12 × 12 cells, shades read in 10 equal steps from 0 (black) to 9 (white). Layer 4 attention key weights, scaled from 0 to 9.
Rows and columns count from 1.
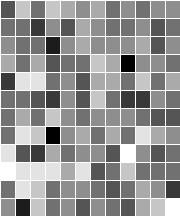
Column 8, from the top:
4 4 5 6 6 4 5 6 3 4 3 4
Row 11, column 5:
5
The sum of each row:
61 49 54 54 63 45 55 63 57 73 57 59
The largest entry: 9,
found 3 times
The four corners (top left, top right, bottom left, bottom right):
3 5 5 9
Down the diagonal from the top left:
3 4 4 3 5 3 5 6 9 4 5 9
